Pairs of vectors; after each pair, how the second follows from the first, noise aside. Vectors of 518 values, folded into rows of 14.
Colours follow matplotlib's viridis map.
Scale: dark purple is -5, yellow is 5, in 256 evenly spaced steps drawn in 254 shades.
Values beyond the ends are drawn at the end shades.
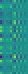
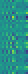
reversed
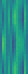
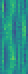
reversed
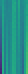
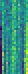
scaled up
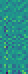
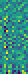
scaled up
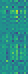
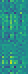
reversed
